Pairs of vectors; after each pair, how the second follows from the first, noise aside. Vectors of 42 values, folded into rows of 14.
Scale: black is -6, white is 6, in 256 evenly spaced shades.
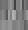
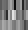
scaled up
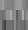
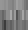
copied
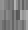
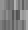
copied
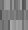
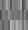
copied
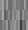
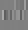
partly zeroed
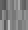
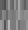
copied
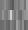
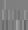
partly zeroed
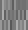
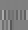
partly zeroed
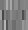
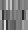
scaled up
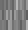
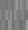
shrunk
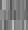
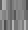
copied
